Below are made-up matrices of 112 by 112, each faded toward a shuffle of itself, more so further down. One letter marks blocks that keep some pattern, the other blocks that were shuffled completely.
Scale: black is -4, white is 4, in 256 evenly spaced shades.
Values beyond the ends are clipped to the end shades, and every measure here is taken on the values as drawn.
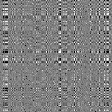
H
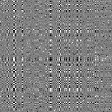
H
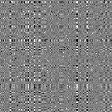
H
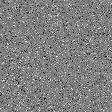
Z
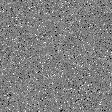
Z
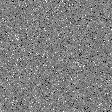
Z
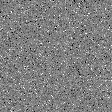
Z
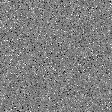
Z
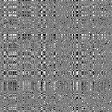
H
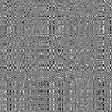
H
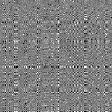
H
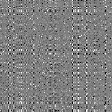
H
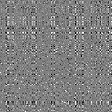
H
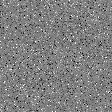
Z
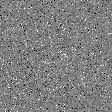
Z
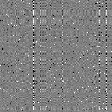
H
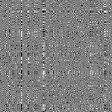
H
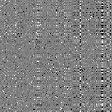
H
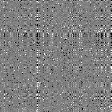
H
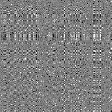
H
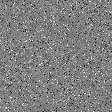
Z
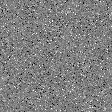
Z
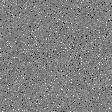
Z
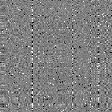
H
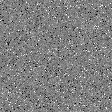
Z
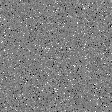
Z
